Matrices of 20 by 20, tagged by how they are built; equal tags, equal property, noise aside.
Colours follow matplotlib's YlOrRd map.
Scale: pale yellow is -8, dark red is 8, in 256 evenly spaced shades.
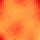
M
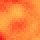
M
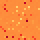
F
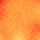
M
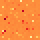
F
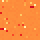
F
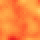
M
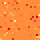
F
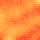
M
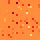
F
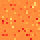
F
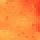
M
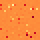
F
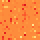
F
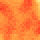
M
